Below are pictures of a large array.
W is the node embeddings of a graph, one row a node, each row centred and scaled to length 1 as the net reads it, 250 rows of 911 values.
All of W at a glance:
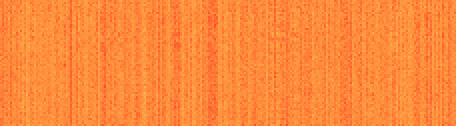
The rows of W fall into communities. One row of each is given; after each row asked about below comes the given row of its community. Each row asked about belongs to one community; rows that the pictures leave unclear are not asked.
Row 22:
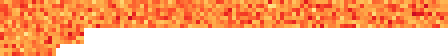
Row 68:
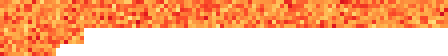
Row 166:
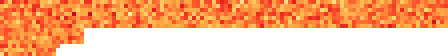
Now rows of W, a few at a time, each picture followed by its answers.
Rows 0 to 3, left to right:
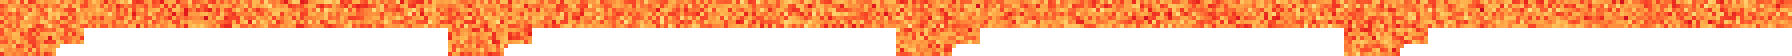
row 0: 68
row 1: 22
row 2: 166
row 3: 166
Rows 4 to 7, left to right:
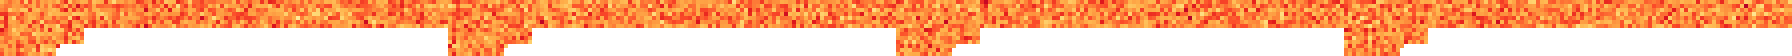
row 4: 68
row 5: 166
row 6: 166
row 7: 22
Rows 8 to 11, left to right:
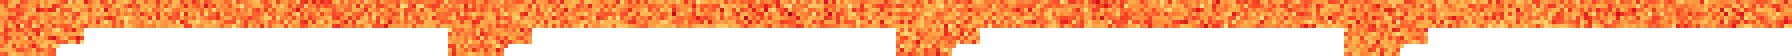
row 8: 166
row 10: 68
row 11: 166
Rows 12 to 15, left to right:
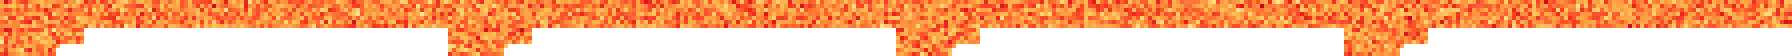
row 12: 166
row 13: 68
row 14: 68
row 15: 68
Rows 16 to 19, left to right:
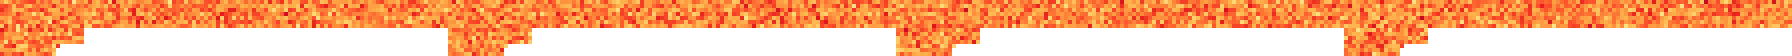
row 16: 22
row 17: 166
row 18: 166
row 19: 68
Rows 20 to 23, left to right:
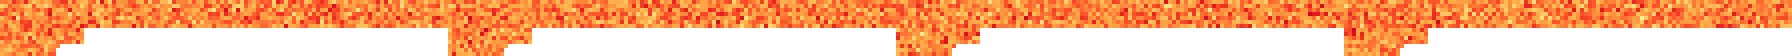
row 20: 166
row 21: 166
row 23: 166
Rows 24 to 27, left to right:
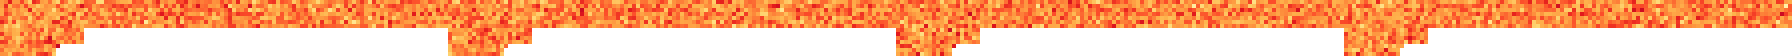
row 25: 22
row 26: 22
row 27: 68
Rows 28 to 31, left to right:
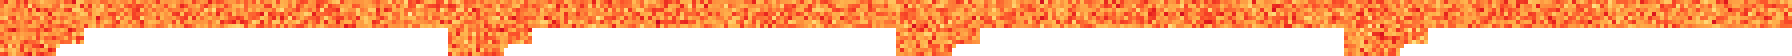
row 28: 166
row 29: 22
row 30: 166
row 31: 22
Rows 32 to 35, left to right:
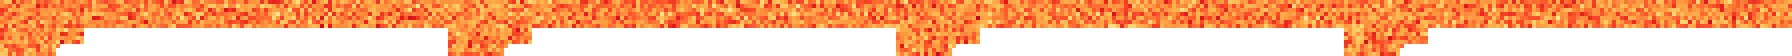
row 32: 22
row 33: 68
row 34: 22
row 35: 68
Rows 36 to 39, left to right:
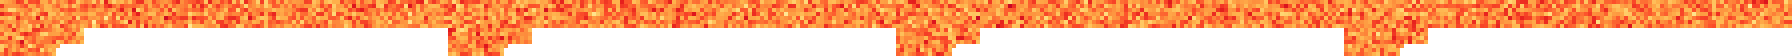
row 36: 68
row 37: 22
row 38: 22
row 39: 68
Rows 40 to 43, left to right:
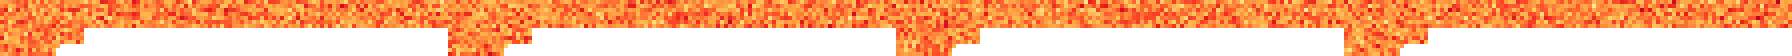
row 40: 22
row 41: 68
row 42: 166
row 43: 22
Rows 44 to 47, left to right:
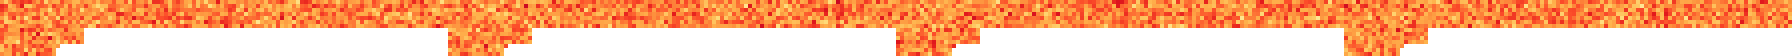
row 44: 22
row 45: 68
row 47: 22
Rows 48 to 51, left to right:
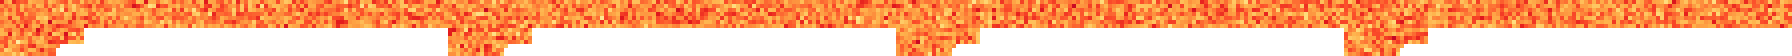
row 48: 166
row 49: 166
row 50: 22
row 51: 22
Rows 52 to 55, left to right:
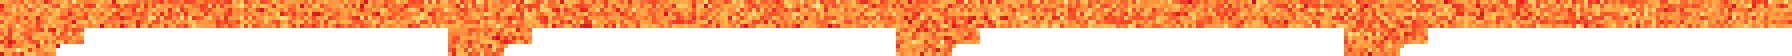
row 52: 68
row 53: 166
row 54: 166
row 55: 22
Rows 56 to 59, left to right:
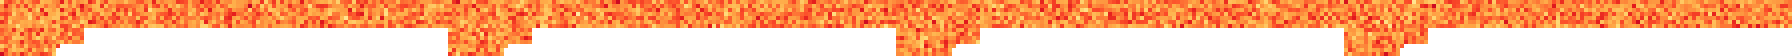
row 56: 68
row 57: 68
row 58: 22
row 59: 22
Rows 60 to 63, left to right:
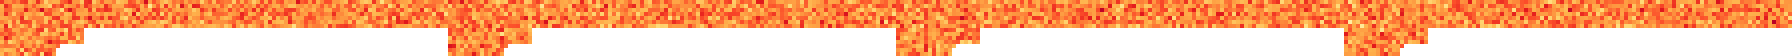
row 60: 166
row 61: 166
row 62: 22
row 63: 22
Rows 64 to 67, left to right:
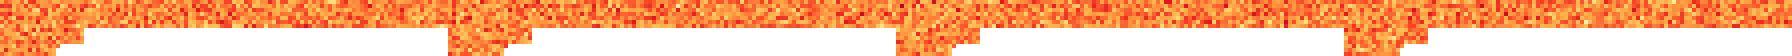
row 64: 68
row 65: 68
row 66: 68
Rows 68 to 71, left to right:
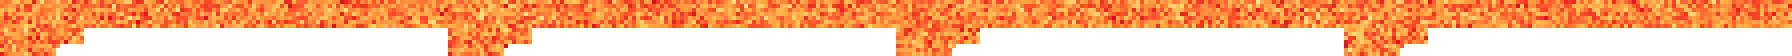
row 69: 68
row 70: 166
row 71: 68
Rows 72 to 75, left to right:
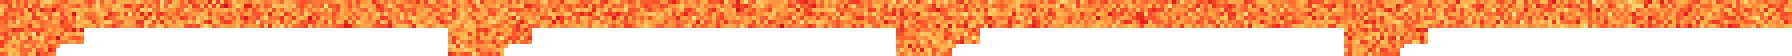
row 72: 166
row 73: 68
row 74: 166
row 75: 166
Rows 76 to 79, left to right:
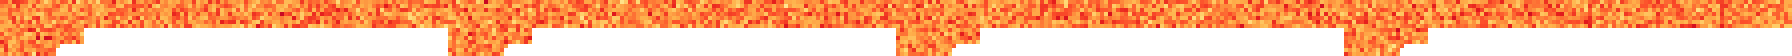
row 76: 166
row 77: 166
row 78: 22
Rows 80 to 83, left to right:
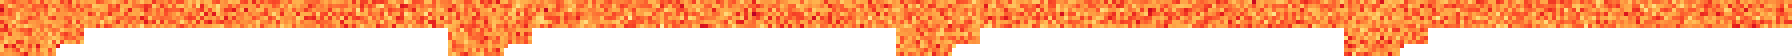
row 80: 22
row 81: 22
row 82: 166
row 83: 68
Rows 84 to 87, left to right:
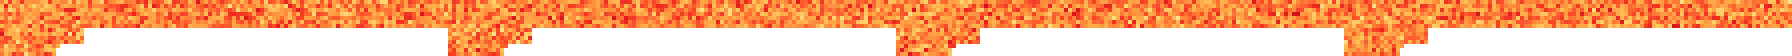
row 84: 68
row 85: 68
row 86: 68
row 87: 22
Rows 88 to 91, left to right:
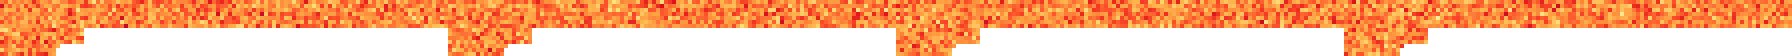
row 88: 68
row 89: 166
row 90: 68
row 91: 68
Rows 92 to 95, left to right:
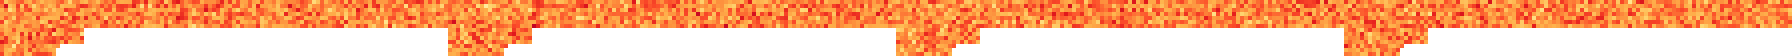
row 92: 68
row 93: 68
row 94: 68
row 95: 166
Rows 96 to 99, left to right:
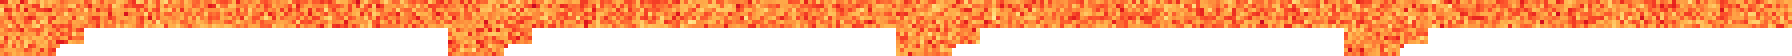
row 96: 166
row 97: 68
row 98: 68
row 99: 22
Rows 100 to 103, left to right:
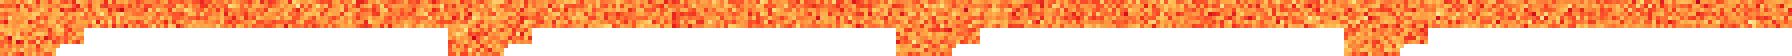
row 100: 68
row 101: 68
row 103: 22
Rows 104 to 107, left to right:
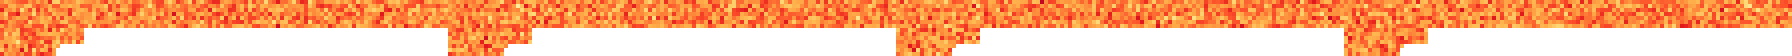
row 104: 22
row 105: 166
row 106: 166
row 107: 166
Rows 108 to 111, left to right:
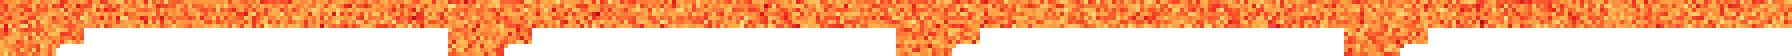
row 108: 22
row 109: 166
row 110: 166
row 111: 68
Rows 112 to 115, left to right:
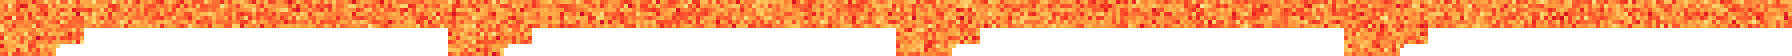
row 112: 22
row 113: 68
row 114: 68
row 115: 22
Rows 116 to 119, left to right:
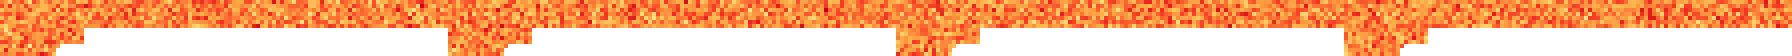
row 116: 68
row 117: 166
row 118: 22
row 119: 22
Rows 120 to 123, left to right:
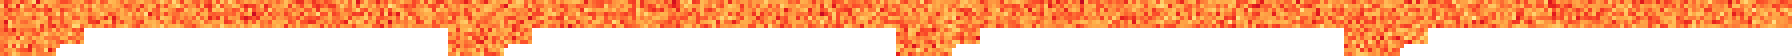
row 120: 166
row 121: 68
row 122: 68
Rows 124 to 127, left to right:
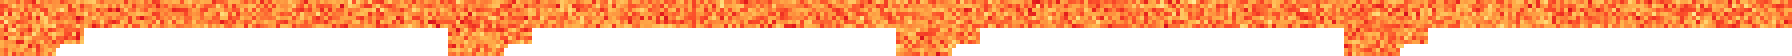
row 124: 22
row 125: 166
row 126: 68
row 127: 166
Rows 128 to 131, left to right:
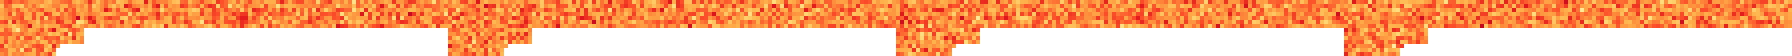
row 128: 166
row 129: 22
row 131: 68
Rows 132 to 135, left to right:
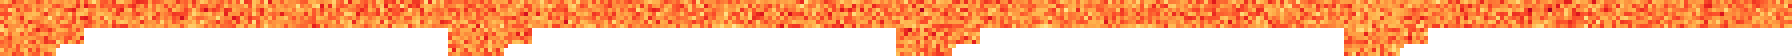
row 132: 68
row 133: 22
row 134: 166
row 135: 68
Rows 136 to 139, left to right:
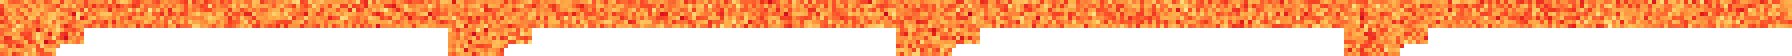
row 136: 68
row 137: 166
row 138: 166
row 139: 68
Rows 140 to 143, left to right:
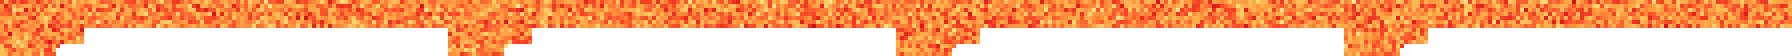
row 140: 22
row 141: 68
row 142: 166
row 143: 22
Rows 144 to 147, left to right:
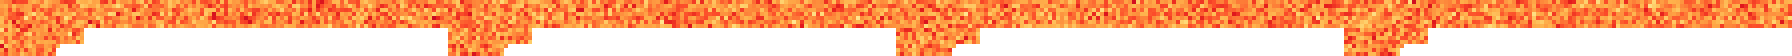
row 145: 22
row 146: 166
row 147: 68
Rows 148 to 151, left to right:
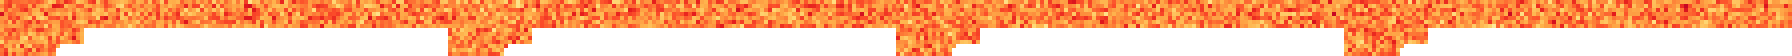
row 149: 68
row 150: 22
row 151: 22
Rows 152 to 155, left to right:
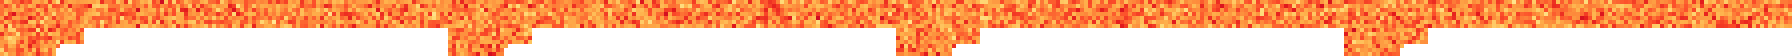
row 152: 22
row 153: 166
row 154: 22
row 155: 166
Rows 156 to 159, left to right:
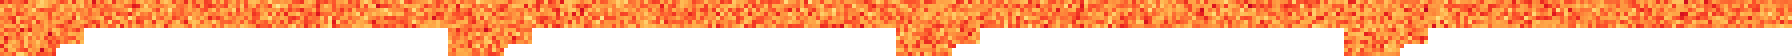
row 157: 166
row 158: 68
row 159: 68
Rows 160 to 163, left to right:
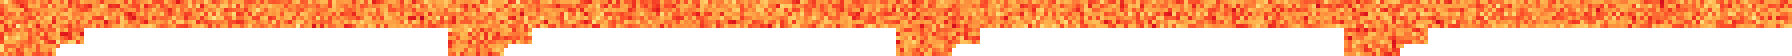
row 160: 22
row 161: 68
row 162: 166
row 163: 166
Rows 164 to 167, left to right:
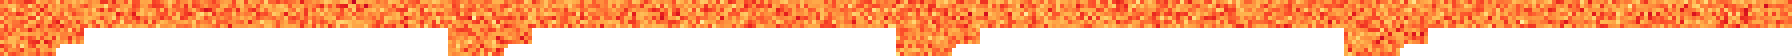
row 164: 22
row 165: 166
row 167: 22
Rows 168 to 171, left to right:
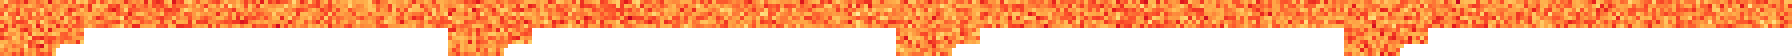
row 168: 22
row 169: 22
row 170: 68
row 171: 166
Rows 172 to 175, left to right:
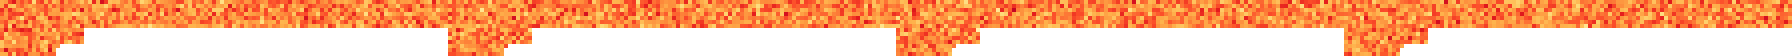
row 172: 22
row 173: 68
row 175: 166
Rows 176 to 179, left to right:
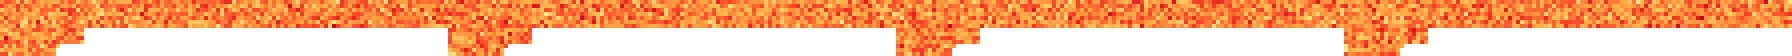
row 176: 68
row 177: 22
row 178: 166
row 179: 68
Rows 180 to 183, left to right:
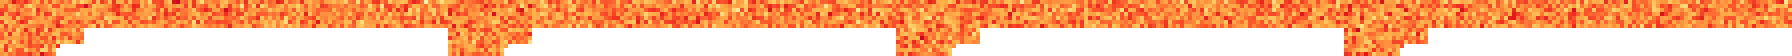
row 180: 22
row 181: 22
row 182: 68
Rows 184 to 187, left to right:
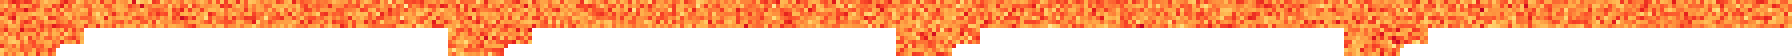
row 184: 166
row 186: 68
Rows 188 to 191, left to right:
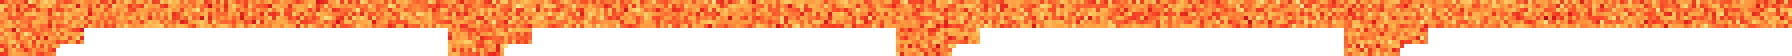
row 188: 166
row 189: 22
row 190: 166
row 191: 166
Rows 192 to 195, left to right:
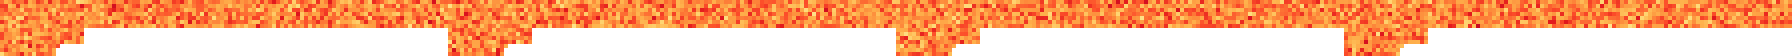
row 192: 22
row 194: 68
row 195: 22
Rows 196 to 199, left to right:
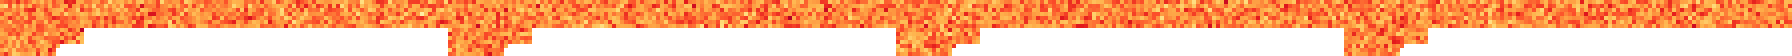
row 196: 166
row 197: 166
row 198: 22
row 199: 166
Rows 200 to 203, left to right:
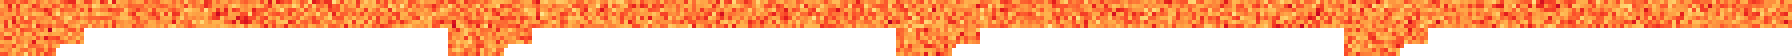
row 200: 166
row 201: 166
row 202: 22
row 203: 68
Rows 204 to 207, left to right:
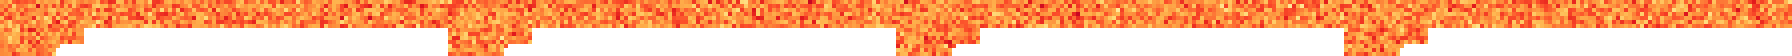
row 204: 22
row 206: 68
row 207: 68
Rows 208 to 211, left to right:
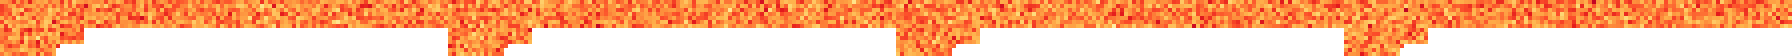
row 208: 22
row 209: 166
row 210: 166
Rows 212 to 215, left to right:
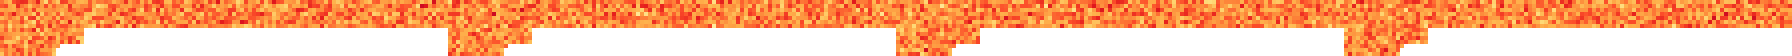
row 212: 22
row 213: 68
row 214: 68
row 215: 166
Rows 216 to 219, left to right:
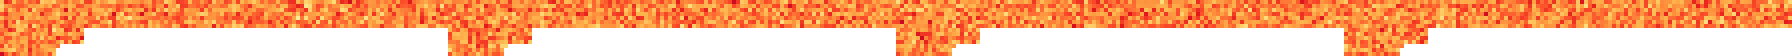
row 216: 68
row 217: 22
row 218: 68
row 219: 68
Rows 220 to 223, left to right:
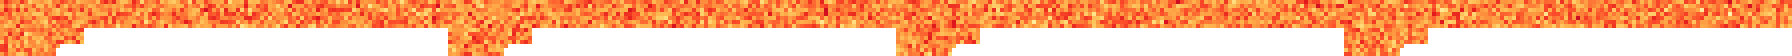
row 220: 166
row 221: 68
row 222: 22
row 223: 166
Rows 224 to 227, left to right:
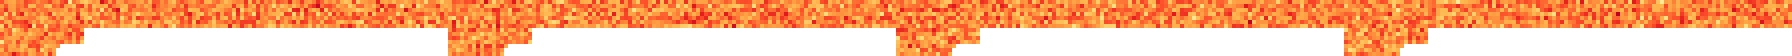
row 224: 22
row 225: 166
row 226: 166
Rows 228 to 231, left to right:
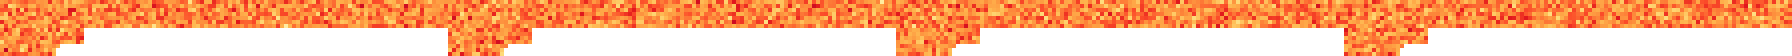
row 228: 22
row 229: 68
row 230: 22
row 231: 68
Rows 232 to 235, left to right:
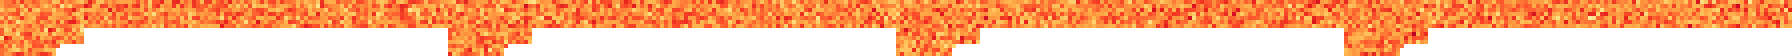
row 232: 68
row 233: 22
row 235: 22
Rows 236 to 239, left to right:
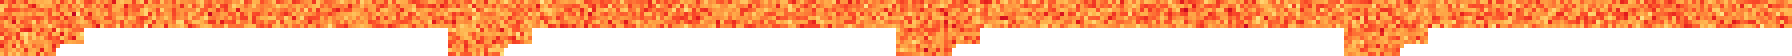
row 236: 166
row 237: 68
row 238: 166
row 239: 166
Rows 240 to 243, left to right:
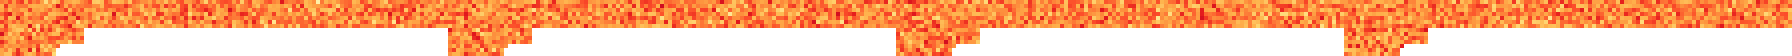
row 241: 68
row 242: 22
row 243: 166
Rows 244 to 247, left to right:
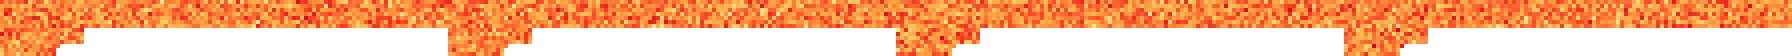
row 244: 166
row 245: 22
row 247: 22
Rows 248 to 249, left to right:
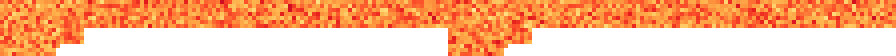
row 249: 68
